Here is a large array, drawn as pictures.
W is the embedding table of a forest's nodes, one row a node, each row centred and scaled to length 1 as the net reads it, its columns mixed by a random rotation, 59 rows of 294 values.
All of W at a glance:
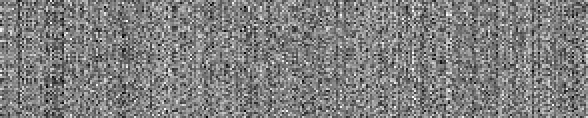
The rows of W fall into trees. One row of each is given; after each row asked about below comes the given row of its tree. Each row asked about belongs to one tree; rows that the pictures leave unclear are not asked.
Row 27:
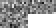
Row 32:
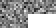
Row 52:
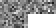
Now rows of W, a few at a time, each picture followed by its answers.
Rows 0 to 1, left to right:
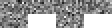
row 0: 27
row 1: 32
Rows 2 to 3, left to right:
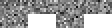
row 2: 32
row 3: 52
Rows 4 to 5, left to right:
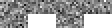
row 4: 52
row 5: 52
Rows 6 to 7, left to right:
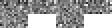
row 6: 32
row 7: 32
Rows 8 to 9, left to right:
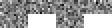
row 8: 52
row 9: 27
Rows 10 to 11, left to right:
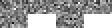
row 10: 32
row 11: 27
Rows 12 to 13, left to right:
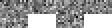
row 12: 32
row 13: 52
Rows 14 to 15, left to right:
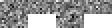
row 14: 52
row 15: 52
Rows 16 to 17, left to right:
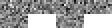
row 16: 27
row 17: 27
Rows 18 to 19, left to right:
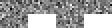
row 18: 27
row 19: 32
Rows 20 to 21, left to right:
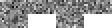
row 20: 52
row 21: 32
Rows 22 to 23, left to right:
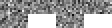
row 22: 27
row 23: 32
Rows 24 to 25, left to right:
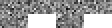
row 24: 27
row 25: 27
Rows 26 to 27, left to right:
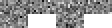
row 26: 52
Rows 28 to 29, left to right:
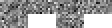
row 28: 52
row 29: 27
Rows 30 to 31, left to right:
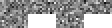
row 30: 52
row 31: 52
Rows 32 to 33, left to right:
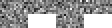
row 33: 32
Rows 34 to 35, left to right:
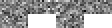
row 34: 52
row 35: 52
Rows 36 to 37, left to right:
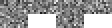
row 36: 32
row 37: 52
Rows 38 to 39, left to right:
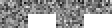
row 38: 27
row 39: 32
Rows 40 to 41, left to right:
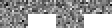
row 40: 32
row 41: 32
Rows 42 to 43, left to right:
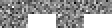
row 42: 27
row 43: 27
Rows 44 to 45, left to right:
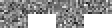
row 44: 52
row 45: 32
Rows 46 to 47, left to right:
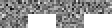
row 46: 27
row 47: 32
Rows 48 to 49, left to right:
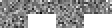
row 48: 52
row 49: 32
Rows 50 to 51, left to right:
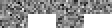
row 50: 27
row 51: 27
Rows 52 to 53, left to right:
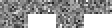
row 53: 32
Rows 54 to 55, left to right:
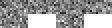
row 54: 32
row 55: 52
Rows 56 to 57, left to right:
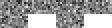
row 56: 27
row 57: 32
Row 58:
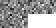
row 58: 27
